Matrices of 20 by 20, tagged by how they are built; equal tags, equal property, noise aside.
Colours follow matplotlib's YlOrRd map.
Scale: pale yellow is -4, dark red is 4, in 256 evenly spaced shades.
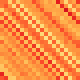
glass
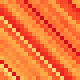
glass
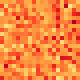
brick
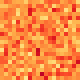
brick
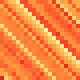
glass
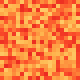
brick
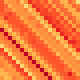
glass
